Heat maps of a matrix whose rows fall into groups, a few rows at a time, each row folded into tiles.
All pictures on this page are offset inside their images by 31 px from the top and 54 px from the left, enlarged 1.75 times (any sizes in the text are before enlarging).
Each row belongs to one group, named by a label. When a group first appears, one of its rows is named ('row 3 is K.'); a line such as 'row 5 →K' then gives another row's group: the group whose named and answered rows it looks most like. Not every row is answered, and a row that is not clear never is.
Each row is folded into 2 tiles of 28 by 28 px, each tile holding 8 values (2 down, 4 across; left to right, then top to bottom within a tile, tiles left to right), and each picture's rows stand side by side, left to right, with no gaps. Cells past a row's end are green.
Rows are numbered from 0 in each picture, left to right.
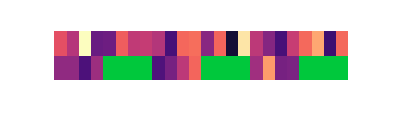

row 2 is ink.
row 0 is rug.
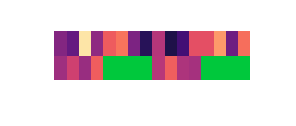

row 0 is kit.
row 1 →ink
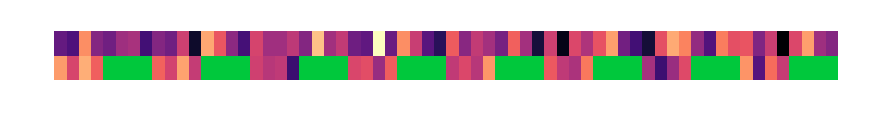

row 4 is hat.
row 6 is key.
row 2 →ink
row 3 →kit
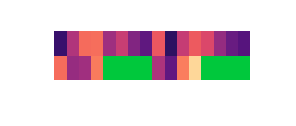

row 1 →hat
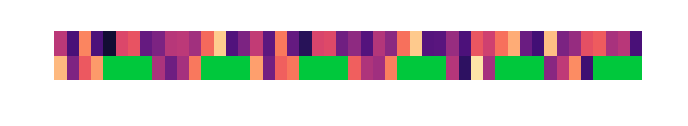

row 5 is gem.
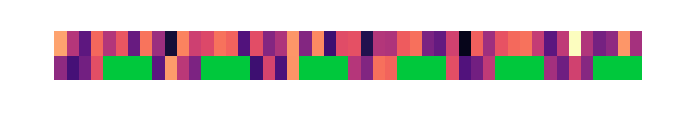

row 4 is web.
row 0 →ink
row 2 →ink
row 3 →hat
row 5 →key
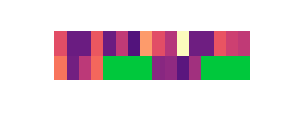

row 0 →ink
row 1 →rug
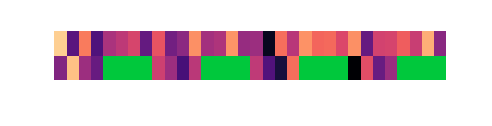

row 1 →web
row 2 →web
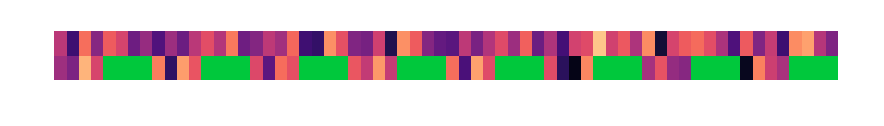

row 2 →key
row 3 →kit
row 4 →key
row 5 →web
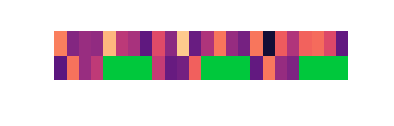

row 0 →gem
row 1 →rug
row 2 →gem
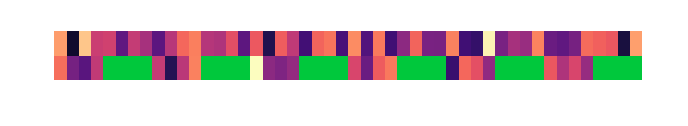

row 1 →key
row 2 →web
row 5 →ink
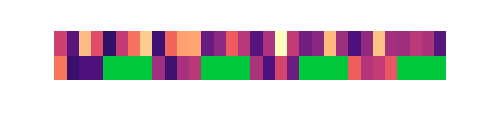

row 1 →key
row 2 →key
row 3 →kit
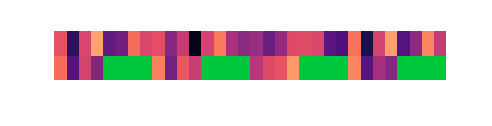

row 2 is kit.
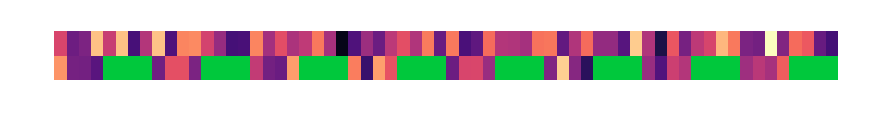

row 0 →ink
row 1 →gem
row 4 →ink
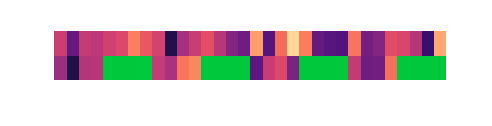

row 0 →web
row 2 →gem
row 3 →ink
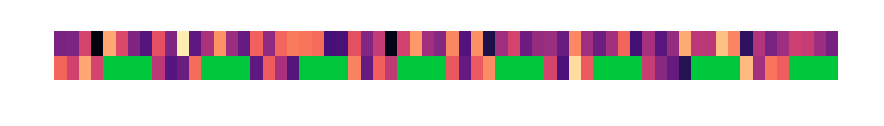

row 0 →kit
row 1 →rug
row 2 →gem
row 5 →key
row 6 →web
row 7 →kit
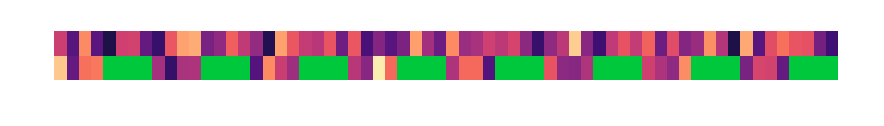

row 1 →key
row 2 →gem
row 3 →hat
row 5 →rug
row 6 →hat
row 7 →gem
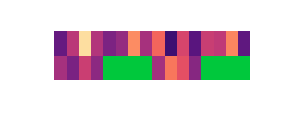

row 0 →key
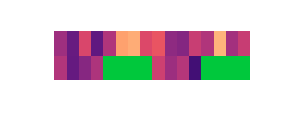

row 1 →ink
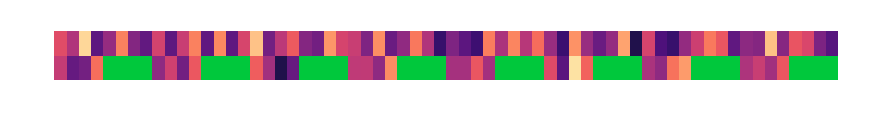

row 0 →rug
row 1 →ink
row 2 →web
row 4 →ink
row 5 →key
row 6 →hat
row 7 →kit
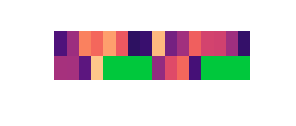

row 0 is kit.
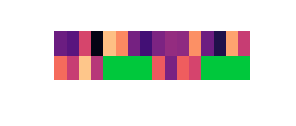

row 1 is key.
